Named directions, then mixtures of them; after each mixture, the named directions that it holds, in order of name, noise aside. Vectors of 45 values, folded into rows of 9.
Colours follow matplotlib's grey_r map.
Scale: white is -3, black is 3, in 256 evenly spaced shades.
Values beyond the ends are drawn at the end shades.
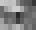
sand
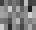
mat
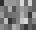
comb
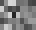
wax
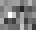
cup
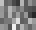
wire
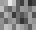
comb, sand, wax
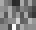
wire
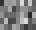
comb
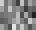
wire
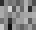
comb, mat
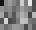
comb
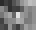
sand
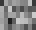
comb, cup, mat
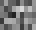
cup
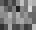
mat, sand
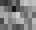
sand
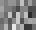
comb, wax, wire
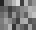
wire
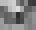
sand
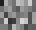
comb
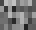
comb, cup, wax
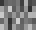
mat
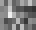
cup, wire
